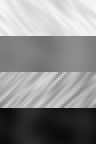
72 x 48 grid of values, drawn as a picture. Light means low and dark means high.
It is made of 4 by 1 panels. Panel 1,1: very low, slanting down to the right, faint in contrast. Panel 2,1: middling, smooth, faint in contrast. Panel 3,1: low, slanting up to the right. Panel 4,1: very high, smooth, faint in contrast.
